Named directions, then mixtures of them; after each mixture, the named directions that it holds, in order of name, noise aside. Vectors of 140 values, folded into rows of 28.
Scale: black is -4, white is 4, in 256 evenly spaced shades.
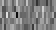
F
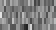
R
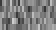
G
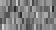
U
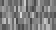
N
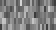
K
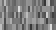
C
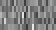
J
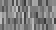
J, N, U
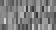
J, N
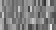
C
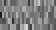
R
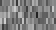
J, U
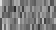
G, R, U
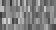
G, N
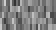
C, G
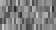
U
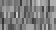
C, F, K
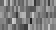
G, N, R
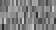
J, U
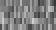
C, K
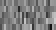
C, J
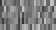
C, G, R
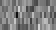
F, G, N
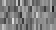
G, U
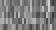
C, K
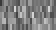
G, K, N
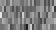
R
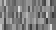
C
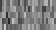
F, G, N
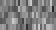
G, N, U
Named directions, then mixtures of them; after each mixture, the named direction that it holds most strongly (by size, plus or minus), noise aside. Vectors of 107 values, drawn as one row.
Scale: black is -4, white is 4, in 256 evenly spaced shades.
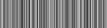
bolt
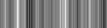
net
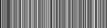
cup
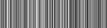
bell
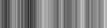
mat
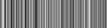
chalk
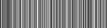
cup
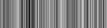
bolt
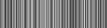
chalk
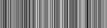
bell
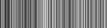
cup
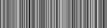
bolt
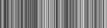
mat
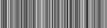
bell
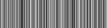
bolt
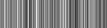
bell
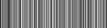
cup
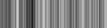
mat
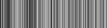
cup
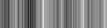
mat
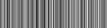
bell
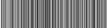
cup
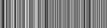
chalk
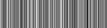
bell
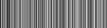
cup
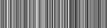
bell
